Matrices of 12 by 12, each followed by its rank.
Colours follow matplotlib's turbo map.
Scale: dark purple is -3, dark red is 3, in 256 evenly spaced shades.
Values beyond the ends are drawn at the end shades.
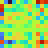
two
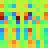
two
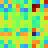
two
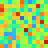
full rank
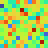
full rank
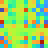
two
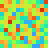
full rank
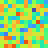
full rank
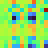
two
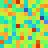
full rank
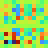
two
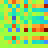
two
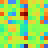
two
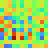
two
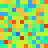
full rank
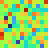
full rank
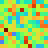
full rank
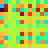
two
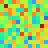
full rank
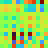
two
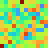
full rank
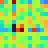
two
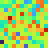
full rank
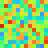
full rank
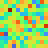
full rank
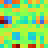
two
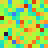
full rank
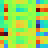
two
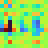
two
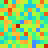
full rank
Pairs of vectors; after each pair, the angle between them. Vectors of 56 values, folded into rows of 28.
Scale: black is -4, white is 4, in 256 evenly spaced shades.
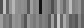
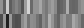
partly opposed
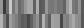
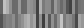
partly opposed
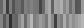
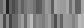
nearly parallel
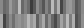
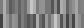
nearly opposite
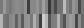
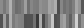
partly opposed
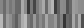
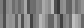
partly aligned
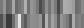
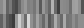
partly aligned
